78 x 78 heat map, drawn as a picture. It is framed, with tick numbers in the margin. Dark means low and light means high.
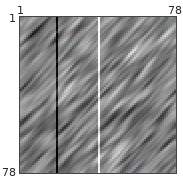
Overall the values sit about 50% of the way up the scale. There is no overall slope. A few values lie far out on both sides of the bulk. Columns 19 and 40 stand out from the rest.
